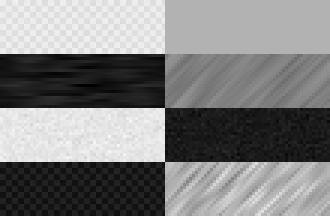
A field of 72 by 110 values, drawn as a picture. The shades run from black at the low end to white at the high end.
The table splits into 4 rows of 2 panels. Panel 1,1: very high, checkered, faint in contrast. Panel 1,2: high, flat. Panel 2,1: very low, streaked across, faint in contrast. Panel 2,2: middling, slanting up to the right, faint in contrast. Panel 3,1: very high, fine-grained, faint in contrast. Panel 3,2: very low, fine-grained, faint in contrast. Panel 4,1: very low, checkered, faint in contrast. Panel 4,2: high, slanting up to the right.
